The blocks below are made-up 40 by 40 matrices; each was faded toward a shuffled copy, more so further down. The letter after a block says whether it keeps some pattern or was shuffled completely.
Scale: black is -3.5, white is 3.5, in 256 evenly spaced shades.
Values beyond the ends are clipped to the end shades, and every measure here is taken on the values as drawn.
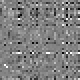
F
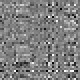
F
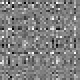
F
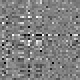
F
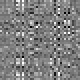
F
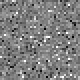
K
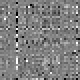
F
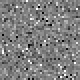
K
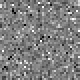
K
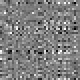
F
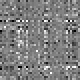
F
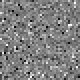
K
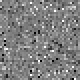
K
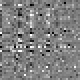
F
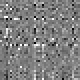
F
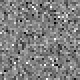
K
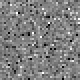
K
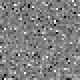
K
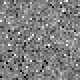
K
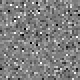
K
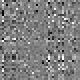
F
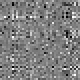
F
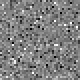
K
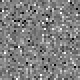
K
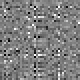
F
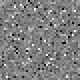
K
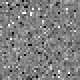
K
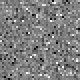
K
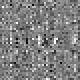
F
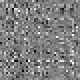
F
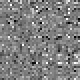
F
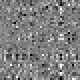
F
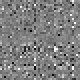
F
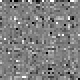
F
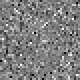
K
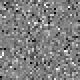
K
